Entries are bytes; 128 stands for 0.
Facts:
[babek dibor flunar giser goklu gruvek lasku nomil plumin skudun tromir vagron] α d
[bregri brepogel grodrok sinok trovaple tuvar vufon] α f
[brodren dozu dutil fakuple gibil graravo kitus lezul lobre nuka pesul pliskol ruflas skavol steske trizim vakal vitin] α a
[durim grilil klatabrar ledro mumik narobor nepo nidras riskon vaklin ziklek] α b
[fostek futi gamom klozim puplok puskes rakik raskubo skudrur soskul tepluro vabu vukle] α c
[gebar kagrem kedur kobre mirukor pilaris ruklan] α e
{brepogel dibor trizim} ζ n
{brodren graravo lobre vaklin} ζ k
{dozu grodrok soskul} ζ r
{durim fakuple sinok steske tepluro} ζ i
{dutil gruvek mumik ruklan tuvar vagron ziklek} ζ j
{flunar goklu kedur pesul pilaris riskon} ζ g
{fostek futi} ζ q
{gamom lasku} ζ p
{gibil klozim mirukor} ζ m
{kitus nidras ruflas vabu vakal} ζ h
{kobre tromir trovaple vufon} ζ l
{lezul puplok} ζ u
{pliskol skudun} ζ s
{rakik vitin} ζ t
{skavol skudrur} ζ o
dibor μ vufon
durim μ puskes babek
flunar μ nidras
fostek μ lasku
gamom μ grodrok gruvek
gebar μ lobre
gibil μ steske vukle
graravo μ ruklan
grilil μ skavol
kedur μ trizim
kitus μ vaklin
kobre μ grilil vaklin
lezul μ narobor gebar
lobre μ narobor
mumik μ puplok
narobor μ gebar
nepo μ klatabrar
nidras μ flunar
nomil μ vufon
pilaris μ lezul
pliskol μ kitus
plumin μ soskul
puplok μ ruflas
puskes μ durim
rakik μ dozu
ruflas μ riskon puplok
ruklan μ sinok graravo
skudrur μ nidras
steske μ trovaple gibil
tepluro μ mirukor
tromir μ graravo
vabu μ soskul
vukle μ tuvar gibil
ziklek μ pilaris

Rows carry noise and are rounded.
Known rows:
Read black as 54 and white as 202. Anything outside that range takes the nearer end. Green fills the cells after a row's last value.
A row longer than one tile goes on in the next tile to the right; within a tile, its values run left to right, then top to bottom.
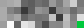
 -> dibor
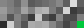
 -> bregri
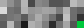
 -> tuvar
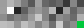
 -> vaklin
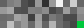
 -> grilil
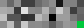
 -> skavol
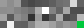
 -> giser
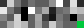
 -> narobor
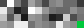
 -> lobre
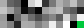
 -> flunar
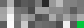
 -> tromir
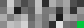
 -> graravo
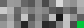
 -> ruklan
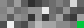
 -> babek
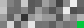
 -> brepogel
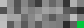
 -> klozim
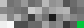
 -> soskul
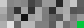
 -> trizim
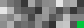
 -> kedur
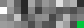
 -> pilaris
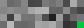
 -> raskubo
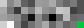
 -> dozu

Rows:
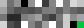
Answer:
nidras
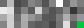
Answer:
kobre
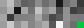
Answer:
brodren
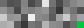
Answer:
futi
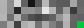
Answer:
lasku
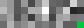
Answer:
sinok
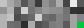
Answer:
mirukor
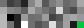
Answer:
skudrur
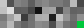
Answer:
riskon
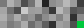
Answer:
pliskol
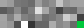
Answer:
vabu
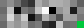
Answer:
steske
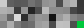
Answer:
pesul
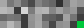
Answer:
dutil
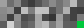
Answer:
nuka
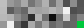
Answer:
grodrok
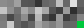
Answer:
kagrem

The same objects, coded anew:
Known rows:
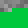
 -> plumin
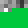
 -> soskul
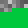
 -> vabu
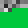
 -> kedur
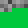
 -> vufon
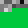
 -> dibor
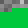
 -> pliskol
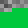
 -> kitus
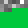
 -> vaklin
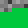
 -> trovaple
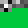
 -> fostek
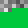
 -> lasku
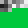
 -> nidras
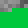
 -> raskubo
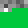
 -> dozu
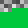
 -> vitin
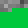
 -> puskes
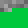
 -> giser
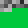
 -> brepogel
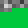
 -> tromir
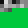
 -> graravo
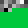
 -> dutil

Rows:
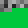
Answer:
durim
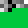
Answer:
lezul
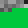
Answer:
klozim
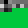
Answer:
gibil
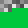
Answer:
rakik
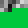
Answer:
lobre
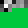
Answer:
ruklan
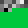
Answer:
tuvar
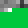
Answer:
skavol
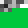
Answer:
flunar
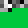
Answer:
puplok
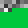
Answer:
goklu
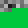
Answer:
gebar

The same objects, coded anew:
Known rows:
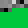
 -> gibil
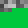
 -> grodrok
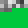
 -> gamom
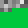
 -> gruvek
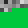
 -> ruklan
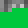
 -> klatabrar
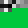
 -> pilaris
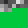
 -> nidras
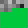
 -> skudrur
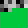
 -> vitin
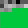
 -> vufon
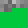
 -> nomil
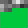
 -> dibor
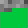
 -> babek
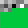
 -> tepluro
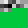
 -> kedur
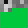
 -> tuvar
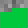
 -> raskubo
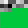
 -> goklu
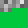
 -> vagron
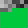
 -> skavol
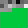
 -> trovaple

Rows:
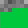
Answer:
kagrem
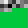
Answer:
pesul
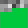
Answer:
puplok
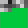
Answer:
skudun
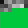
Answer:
narobor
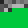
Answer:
gebar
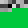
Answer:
riskon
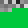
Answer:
tromir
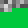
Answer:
dutil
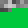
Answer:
soskul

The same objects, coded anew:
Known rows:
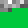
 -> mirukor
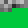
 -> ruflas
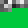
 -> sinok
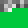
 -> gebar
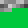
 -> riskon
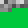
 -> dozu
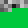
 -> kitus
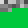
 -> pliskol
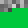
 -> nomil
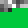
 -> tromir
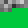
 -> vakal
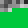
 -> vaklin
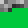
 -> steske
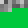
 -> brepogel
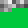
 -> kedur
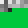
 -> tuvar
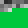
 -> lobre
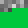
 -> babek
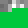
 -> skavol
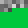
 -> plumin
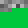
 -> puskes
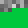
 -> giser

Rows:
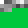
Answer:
puplok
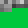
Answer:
nidras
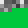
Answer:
dibor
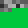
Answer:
rakik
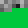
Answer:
tepluro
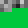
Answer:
durim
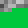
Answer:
pesul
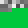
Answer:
skudrur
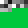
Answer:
gamom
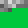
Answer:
klozim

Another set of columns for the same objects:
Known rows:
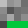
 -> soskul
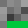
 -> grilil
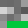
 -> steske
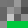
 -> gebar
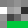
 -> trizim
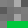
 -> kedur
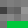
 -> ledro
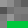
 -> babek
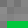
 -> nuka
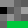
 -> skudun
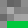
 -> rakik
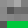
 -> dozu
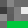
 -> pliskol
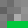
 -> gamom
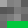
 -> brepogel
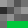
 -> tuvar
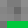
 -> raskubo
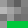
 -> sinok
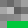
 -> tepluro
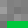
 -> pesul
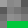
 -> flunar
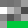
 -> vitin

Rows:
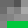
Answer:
vabu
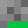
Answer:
vaklin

